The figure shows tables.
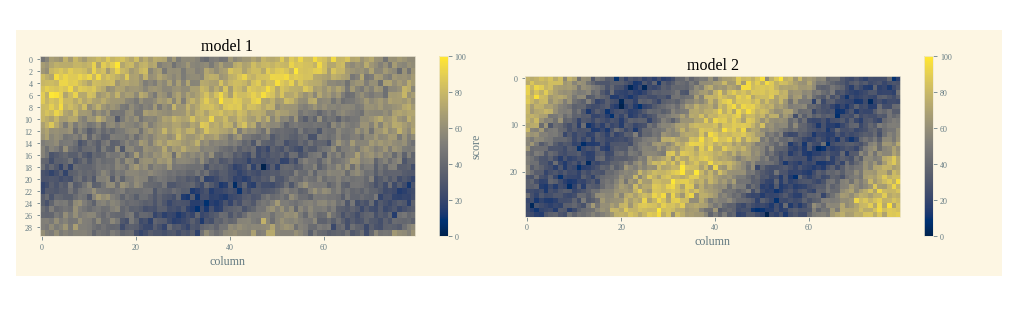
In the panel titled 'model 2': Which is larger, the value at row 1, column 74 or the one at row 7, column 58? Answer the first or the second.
the second
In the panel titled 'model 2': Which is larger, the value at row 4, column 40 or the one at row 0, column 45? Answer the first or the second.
the second
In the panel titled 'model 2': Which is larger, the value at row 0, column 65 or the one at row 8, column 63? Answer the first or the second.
the first
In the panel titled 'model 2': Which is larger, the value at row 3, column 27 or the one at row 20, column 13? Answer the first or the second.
the first
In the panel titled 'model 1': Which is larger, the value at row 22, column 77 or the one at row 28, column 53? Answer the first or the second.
the second
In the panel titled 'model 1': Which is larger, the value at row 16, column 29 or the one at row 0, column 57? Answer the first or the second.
the second
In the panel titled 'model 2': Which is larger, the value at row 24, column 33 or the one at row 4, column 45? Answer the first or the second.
the second
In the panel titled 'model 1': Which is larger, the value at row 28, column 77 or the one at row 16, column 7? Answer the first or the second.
the first
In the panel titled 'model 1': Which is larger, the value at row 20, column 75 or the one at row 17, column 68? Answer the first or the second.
the second
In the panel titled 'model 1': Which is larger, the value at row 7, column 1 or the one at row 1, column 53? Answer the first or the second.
the second
